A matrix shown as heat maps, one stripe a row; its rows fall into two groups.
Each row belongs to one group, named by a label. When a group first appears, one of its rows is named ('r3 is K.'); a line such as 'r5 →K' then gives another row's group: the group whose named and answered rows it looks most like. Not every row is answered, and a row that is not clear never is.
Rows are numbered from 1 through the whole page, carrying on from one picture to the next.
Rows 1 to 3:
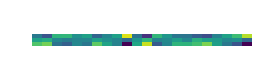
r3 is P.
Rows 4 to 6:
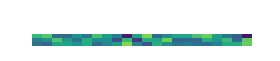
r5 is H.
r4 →P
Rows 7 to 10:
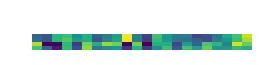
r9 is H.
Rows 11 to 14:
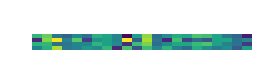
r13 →P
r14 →H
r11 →P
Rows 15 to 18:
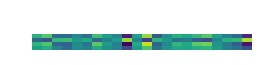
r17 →P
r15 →P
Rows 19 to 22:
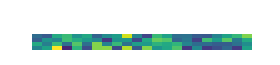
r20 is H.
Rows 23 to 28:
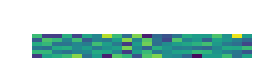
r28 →H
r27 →P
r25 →P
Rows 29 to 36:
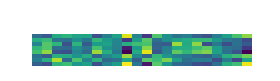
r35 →H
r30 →P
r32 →P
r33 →P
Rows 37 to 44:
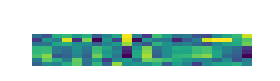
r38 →H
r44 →H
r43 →H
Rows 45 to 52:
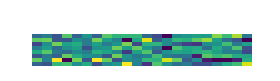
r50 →H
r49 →P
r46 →P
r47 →H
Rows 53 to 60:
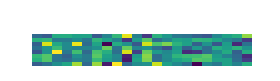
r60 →H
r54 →P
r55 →H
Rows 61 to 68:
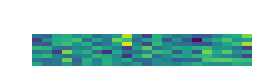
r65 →H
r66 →P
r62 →H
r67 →H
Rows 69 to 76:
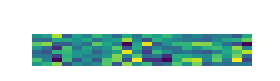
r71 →P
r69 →H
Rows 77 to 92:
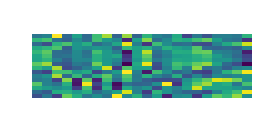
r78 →P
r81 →P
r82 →P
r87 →H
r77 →H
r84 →P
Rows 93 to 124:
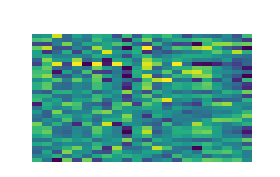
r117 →P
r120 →P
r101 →P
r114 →H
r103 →P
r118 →P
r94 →P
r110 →H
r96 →P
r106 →P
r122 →H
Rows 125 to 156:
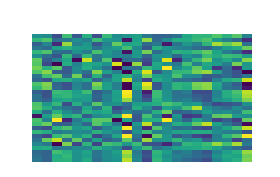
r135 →H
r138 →P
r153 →P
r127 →H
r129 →P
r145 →H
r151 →H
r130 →H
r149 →P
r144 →H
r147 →P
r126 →P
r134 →P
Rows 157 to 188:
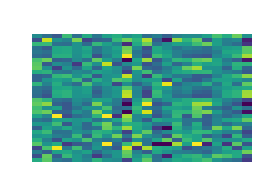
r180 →H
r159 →P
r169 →H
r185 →H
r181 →P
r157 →H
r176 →P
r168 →H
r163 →P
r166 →P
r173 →P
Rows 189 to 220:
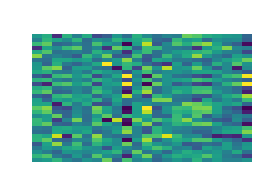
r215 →P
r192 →H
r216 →H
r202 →P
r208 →P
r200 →P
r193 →P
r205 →H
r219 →P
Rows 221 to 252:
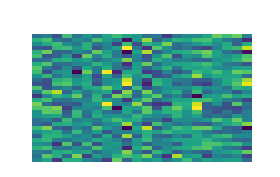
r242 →H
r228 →P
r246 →H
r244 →P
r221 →H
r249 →P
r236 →H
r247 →P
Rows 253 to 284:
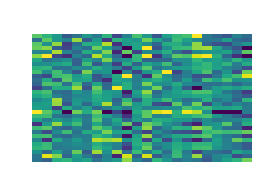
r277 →H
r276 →P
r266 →H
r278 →P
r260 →H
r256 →P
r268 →P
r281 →P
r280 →P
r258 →P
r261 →P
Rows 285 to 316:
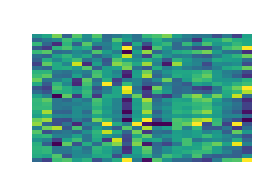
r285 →H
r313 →P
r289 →P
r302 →P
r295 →P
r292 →H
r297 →H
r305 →P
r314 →P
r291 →H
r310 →P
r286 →H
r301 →P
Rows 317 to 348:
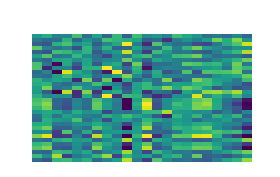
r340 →P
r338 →H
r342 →P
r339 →P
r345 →P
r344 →P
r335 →P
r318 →H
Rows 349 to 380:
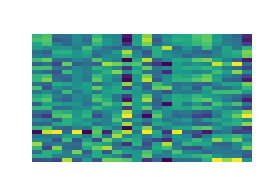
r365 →P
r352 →H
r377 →H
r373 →H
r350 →P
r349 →P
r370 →H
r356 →H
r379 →P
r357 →P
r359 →P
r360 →P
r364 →P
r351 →P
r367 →P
